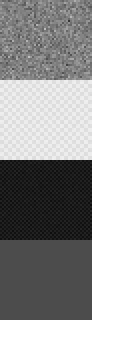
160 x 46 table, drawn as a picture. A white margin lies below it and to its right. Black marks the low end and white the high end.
It is made of 4 by 1 panels. Panel 1,1: middling, fine-grained. Panel 2,1: very high, checkered, faint in contrast. Panel 3,1: very low, checkered, faint in contrast. Panel 4,1: low, flat.
